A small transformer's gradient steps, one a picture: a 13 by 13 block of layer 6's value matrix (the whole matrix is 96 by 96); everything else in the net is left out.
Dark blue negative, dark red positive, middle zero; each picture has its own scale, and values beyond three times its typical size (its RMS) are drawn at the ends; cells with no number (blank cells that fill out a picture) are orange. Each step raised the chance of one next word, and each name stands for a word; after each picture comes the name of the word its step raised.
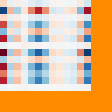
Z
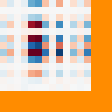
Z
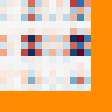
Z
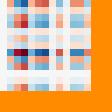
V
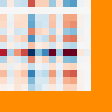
Z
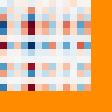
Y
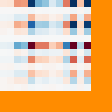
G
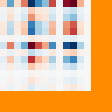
G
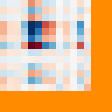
Y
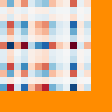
Y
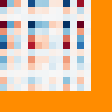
G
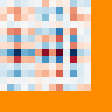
Z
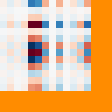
V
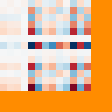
Y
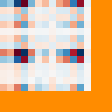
V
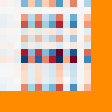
V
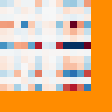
Y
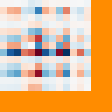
Z
